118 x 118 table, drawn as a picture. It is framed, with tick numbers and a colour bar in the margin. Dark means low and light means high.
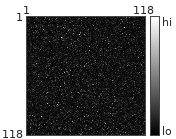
Neither half mirrors the other. The grain is fine, like static. No single row or column stands out from its neighbours. There is no overall slope. On average the colour sits 10% of the way up the scale. There are no regular stripes. The values are skewed, with a long tail toward high values. There is no seam.
